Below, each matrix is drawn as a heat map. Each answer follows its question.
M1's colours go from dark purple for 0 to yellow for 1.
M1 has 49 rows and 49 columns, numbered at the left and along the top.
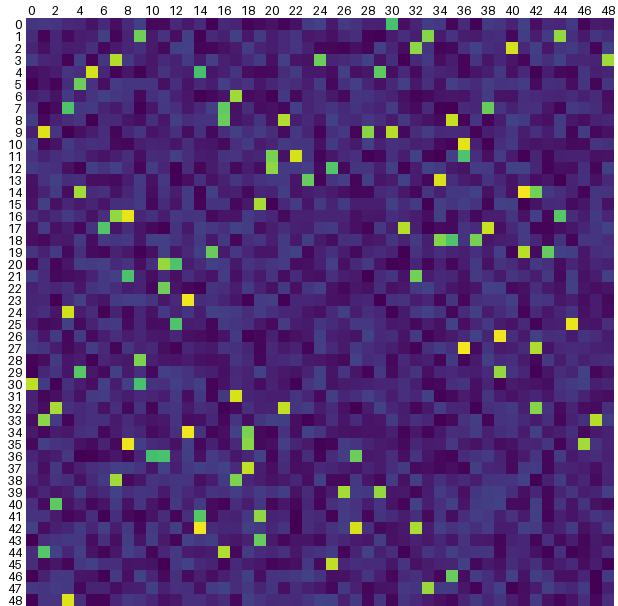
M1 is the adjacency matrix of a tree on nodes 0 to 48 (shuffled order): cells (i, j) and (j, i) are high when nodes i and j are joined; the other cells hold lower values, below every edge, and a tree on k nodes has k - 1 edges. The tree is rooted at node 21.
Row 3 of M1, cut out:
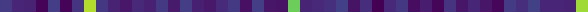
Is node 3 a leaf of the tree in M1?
no
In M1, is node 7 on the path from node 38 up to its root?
yes
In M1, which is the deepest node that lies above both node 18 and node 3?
8
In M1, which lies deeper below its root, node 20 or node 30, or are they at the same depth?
the same depth
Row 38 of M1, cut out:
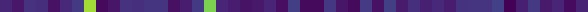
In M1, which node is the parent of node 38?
7
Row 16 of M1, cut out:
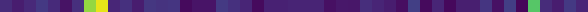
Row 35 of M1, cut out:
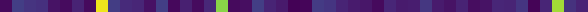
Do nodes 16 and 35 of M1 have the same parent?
yes
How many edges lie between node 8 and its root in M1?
1
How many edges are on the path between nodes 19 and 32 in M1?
4
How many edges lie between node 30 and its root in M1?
6
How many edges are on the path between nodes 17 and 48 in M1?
4
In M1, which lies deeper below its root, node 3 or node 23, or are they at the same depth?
node 23
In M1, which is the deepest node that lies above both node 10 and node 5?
42
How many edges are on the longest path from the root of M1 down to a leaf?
9
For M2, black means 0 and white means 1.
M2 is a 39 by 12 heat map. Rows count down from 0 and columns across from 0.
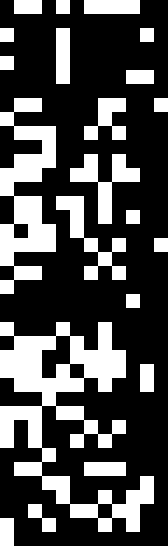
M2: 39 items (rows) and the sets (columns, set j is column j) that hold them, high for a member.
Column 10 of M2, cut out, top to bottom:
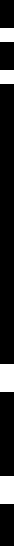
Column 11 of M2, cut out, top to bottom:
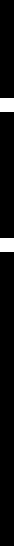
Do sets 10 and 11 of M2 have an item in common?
no
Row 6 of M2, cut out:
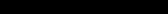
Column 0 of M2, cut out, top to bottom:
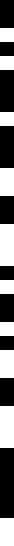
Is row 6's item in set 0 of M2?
no
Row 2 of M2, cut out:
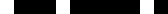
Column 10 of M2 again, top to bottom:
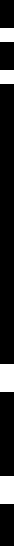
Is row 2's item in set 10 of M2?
yes
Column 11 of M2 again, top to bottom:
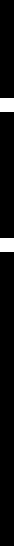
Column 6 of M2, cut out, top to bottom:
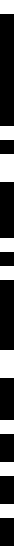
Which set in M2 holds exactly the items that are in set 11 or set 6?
8
